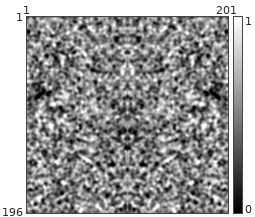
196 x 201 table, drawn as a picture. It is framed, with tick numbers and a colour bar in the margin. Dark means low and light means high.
Mirror symmetry: left to right. Stripes: none. Grain: blotchy. Histogram: bell-shaped. Slope: none. Seam: none.
